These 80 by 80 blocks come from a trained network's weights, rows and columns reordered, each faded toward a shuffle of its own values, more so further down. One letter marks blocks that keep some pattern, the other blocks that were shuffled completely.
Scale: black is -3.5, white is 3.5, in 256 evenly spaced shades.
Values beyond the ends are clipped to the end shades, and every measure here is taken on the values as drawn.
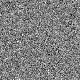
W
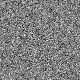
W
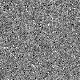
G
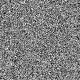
W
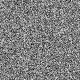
W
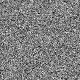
W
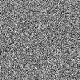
G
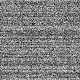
G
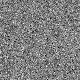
W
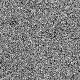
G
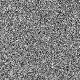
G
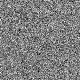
W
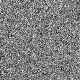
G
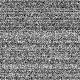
G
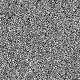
W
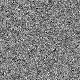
W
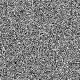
W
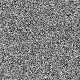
W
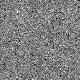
G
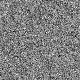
G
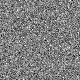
W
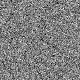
W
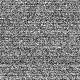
G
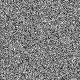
W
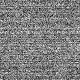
G
